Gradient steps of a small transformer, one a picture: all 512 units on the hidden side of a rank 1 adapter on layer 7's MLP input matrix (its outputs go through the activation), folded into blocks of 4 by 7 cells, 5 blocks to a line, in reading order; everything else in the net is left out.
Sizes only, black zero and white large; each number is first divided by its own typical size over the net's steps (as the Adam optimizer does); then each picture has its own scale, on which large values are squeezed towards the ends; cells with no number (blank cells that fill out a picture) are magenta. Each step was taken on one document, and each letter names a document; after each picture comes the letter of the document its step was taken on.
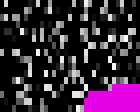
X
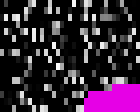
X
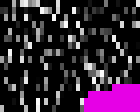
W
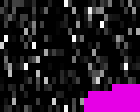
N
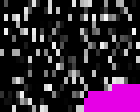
X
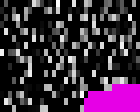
X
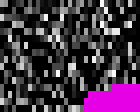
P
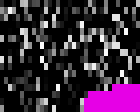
W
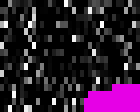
N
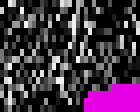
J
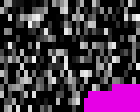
J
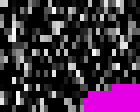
P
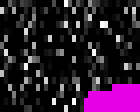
N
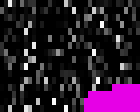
N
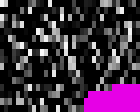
P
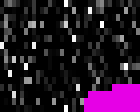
N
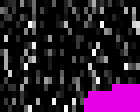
N
